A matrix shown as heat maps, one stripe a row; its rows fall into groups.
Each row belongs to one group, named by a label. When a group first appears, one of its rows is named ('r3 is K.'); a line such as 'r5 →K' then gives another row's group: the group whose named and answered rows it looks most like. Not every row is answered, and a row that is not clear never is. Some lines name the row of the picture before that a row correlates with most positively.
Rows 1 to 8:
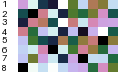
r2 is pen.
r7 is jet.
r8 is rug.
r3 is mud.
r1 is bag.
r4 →jet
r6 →bag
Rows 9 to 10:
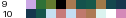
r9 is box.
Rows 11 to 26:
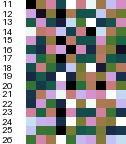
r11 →mud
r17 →box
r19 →pen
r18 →mud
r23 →box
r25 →box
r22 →mud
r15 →box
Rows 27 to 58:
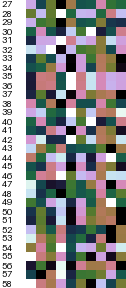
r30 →mud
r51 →pen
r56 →pen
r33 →pen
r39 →bag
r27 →box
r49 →jet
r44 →jet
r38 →box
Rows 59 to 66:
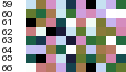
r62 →bag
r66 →jet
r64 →bag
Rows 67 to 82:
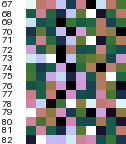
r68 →mud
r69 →box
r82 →rug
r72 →box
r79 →jet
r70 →pen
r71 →mud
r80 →box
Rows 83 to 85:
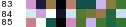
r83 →box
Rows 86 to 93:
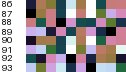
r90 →mud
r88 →box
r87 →mud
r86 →mud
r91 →bag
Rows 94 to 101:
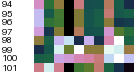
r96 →box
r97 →box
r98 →jet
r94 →box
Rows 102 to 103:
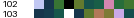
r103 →pen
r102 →box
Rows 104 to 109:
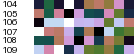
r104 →pen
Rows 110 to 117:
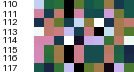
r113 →jet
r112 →mud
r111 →box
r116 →box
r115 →box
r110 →box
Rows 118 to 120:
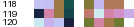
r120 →bag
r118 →bag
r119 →mud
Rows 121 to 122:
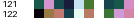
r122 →mud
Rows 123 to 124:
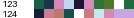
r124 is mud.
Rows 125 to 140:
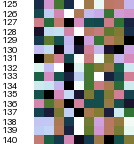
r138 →bag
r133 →mud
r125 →mud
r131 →mud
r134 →bag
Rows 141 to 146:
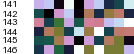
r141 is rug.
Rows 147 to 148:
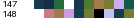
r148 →jet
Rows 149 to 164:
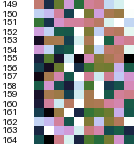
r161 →pen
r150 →bag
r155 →pen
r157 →mud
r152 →bag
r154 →bag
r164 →pen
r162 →bag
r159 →mud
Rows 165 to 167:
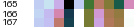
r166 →bag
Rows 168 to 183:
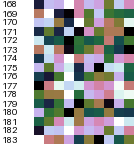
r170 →bag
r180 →box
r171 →pen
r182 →rug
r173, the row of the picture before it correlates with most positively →165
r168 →rug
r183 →jet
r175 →jet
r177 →rug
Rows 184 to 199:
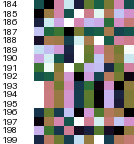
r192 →pen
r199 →mud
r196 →pen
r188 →mud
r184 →pen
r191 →rug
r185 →mud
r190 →bag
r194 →jet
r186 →rug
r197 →mud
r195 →jet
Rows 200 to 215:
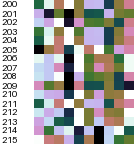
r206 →bag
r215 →jet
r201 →box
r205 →mud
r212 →bag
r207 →bag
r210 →bag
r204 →rug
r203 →rug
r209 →box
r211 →rug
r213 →bag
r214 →jet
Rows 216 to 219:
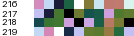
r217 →box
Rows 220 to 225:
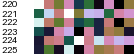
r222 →jet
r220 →jet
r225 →pen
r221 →rug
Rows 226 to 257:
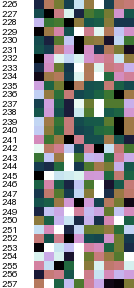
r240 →jet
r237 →mud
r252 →box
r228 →box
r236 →jet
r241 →box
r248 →pen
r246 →mud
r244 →pen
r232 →rug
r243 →rug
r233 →mud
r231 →pen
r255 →bag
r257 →rug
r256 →mud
